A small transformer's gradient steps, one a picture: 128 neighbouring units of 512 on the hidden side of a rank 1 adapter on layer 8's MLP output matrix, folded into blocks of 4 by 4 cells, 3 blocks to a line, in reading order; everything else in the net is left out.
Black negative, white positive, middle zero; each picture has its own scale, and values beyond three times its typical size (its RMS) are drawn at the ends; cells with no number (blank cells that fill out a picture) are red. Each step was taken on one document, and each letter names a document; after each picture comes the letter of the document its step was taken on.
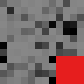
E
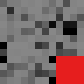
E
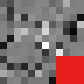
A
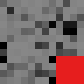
E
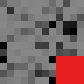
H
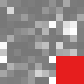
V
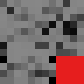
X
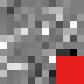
X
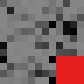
H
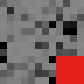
E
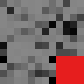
X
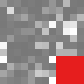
A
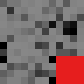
V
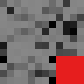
X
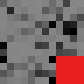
E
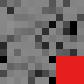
H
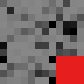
H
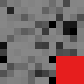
H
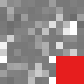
A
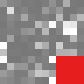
A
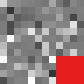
A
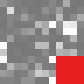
V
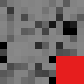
E
